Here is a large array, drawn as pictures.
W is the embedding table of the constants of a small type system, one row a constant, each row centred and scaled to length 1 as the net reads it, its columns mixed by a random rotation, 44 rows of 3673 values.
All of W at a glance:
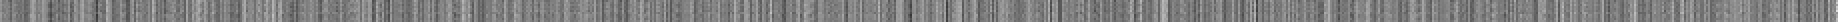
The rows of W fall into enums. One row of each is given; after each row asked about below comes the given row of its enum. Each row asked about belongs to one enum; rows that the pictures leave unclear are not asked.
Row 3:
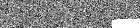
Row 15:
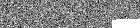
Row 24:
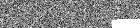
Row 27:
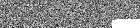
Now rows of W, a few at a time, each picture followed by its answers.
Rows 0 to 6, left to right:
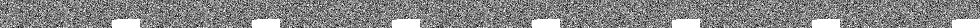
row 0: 3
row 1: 3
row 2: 27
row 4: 15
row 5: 27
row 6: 15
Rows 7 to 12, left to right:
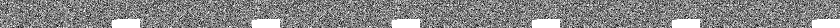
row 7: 3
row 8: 24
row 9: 24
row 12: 27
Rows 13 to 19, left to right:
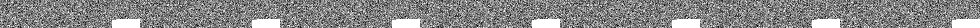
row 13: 15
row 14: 27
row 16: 3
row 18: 3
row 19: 15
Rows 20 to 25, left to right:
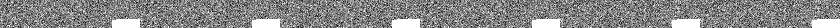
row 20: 15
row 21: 15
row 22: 3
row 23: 15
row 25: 24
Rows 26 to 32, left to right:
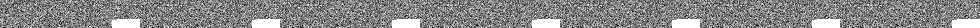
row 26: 24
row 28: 27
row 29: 27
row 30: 27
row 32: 27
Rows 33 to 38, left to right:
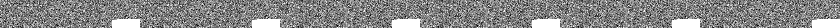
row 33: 27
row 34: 27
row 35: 3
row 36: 3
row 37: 3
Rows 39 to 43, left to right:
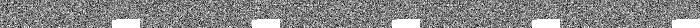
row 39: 15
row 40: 24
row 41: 27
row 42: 27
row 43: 15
